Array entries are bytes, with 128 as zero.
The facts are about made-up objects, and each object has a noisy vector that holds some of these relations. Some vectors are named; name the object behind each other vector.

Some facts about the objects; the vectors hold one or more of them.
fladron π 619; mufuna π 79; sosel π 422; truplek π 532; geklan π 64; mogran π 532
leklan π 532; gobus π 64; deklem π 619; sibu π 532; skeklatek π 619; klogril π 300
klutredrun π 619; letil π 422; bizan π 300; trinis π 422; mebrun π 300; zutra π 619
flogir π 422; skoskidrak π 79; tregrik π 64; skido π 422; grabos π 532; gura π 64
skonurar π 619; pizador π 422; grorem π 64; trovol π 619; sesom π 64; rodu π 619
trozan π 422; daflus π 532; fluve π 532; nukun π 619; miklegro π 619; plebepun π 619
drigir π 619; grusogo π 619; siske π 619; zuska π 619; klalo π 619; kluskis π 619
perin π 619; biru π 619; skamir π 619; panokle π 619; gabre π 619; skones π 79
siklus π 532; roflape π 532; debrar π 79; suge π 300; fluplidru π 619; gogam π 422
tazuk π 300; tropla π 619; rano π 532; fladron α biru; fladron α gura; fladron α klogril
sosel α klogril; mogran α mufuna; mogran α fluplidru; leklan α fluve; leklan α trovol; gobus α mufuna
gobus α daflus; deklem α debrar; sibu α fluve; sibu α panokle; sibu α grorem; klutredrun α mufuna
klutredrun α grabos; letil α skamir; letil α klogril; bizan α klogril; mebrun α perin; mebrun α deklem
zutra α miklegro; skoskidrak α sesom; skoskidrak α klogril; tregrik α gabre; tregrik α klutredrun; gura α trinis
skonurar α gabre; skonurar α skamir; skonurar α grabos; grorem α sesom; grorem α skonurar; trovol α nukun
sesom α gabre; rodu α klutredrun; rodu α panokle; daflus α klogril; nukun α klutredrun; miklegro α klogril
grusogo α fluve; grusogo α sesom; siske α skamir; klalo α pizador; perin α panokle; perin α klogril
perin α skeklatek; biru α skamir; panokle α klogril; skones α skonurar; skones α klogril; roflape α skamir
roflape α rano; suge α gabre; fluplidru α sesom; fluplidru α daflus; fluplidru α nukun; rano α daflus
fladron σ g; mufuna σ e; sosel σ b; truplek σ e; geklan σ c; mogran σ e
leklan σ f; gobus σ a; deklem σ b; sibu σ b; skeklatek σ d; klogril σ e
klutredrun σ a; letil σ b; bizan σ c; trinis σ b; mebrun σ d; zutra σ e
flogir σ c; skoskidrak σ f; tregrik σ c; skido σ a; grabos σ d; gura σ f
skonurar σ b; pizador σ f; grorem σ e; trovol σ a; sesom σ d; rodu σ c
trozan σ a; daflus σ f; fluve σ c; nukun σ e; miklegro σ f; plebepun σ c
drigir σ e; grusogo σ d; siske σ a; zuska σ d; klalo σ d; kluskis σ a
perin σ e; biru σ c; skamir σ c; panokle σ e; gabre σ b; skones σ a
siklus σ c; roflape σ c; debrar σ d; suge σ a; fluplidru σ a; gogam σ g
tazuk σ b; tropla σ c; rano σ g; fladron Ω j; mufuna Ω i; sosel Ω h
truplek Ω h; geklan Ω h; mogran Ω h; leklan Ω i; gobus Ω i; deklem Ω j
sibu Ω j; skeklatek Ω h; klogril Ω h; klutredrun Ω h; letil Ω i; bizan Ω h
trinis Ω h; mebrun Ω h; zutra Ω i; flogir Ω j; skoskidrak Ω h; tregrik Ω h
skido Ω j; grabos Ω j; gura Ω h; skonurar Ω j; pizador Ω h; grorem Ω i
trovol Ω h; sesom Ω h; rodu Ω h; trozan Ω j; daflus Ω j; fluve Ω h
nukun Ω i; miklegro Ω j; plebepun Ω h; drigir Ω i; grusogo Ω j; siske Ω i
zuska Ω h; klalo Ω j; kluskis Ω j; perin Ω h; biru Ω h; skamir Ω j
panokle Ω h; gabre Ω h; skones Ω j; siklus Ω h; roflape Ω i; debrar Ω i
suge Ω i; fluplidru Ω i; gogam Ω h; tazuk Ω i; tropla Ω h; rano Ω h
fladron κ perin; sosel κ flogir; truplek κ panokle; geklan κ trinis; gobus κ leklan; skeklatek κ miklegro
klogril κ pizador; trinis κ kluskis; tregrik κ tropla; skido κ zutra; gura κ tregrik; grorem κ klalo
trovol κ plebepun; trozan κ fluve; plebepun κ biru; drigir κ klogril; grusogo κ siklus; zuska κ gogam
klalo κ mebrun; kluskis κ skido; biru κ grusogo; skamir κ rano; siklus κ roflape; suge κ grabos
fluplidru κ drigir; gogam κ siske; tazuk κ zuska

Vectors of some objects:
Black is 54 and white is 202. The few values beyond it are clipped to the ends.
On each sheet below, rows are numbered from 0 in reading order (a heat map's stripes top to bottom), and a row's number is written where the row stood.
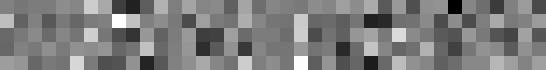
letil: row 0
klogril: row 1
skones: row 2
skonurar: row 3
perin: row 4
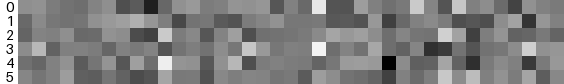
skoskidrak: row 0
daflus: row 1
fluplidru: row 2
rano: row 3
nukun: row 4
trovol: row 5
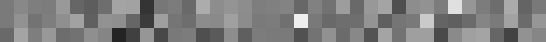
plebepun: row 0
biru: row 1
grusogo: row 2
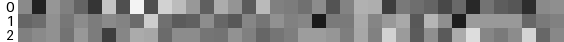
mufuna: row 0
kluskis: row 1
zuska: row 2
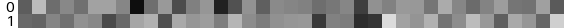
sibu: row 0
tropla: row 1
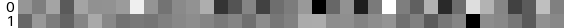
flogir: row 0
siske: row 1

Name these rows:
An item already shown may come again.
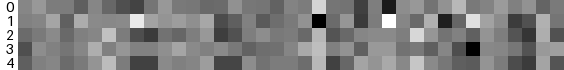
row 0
mogran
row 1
flogir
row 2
skones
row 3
siske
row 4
skones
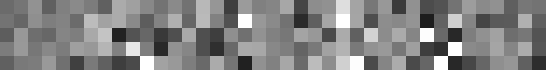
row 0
drigir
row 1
debrar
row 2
fladron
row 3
deklem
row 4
suge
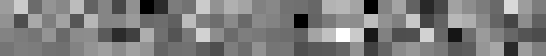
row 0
mebrun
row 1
skido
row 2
grorem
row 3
daflus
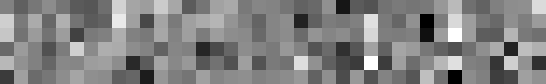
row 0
fluve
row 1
pizador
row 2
gogam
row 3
miklegro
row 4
sosel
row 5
roflape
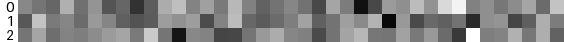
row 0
tregrik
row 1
leklan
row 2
deklem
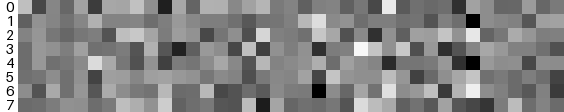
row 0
trinis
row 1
siske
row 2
skeklatek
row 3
klalo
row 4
zutra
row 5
tazuk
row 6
trozan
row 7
skamir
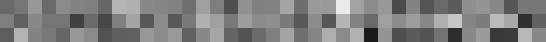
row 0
drigir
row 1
truplek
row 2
leklan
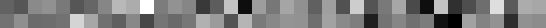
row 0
grabos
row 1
zutra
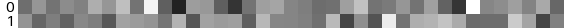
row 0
deklem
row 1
gura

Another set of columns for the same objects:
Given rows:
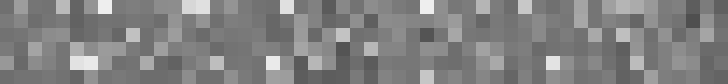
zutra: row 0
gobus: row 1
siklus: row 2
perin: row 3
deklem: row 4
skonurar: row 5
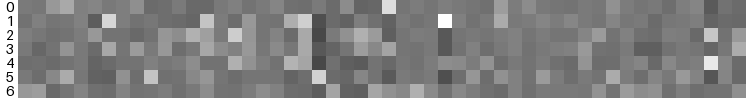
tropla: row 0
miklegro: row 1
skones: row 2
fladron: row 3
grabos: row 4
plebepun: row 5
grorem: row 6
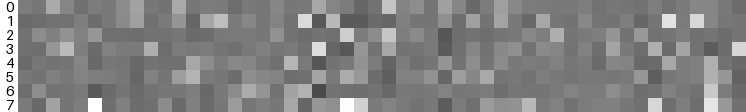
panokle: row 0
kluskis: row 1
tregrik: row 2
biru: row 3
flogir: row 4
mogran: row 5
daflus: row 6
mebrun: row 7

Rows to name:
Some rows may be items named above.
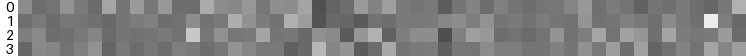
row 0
fladron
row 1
grabos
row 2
suge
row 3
rano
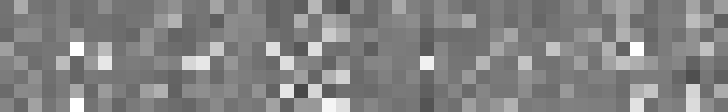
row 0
mufuna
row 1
mogran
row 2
skoskidrak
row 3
debrar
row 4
zutra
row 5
sosel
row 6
skido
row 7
mebrun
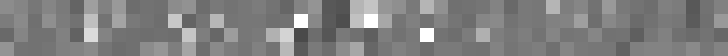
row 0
drigir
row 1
siske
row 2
miklegro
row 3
trozan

